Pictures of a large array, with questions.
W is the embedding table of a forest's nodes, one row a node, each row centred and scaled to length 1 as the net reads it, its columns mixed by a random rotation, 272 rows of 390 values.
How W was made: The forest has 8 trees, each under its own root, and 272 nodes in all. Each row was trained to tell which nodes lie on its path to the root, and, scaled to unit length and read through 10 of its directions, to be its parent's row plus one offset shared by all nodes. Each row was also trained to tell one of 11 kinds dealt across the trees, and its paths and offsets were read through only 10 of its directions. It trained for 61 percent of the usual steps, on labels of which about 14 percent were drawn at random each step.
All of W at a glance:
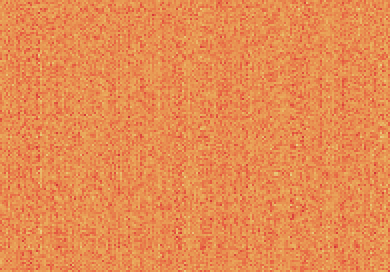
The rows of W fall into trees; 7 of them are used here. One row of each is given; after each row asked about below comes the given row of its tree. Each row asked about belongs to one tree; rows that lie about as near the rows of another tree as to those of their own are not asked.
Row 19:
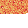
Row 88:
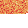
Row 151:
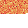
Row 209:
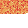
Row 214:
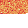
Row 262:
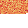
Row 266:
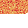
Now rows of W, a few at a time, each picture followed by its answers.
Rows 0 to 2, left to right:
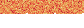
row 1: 262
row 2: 209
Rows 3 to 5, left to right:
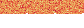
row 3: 266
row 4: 151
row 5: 88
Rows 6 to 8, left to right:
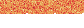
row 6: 88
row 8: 19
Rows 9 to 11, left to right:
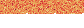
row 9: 19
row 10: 19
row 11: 262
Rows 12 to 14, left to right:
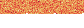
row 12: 214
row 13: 266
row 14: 214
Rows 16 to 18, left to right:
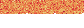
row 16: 262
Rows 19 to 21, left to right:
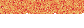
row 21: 151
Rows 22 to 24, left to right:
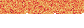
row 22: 209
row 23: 88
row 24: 151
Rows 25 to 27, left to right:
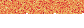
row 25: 19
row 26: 19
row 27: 88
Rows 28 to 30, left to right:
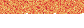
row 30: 214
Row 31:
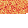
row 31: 88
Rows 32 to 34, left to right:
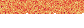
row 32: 19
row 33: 151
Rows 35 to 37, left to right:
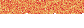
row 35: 209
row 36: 262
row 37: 262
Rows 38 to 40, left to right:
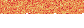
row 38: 262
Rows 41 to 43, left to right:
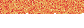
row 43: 209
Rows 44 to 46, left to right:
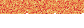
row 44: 88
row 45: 209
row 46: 266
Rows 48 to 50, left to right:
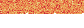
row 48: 151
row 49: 19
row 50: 151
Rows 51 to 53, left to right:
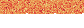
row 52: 262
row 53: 262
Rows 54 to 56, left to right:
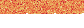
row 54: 214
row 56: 209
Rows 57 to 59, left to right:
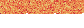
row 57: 19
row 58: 266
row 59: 19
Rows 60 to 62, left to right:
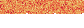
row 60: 151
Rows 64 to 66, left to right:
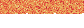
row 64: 262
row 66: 214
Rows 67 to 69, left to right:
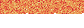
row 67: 262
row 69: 88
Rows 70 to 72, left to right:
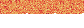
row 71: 214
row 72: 214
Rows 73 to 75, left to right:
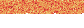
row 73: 88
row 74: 88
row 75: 262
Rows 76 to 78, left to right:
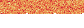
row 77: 266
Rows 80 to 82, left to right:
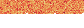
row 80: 151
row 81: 151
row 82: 151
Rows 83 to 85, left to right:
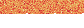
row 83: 88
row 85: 262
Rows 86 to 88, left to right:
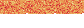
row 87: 266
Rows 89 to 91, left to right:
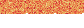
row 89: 19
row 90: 151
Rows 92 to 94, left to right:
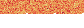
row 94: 151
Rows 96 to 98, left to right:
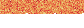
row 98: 19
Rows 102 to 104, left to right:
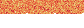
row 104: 209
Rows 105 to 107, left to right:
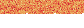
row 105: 151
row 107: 262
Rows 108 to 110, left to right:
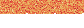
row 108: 266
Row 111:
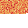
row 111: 262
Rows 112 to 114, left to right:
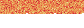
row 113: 262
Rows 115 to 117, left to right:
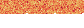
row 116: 209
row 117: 88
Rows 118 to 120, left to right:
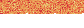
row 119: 262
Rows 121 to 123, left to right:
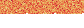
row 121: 19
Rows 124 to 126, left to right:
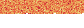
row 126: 19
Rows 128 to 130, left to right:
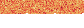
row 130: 88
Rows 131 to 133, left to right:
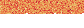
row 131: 214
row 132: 262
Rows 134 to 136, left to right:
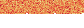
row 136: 88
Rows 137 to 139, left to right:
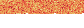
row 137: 88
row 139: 88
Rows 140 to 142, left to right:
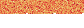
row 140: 262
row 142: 19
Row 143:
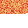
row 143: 88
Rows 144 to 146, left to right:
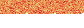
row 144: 214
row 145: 214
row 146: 151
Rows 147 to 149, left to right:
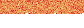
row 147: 209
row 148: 214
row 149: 19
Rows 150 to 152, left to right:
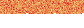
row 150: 88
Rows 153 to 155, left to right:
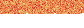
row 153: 209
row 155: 214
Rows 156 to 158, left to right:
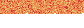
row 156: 209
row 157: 151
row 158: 209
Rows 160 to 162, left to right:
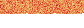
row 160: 151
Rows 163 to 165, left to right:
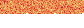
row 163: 214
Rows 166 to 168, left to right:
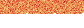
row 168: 151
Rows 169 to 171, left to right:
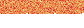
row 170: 262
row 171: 214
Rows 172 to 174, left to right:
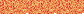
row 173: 262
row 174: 262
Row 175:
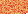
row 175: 88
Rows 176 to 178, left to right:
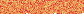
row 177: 262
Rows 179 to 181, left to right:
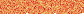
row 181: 214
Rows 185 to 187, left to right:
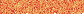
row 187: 262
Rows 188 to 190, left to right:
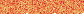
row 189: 214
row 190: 209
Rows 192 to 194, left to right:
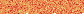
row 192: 209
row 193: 214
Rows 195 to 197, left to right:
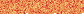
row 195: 266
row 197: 19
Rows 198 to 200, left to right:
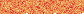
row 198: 214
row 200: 214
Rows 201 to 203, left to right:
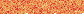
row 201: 209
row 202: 88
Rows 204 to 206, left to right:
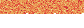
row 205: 266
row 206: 209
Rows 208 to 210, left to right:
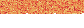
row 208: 266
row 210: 88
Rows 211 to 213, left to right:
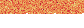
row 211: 19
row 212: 19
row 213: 262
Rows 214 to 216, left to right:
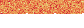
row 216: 262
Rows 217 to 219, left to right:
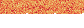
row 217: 262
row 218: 151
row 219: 214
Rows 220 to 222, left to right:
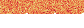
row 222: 209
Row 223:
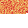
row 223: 88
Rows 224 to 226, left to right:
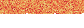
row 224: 262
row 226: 151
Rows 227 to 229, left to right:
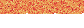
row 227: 209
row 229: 88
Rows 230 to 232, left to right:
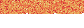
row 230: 262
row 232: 88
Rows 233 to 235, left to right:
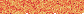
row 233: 88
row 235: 19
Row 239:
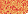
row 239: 151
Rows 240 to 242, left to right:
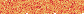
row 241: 88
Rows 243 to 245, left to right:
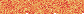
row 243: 88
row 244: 266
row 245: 88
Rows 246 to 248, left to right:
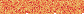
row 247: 88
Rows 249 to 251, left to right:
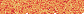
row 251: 151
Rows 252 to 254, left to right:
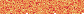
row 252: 262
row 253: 266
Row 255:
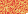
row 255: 19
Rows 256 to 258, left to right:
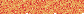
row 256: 266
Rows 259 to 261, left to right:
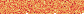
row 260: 266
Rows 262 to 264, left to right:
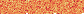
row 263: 266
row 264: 19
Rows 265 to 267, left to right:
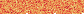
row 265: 209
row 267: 88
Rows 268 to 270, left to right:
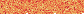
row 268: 19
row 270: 88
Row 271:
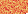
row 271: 262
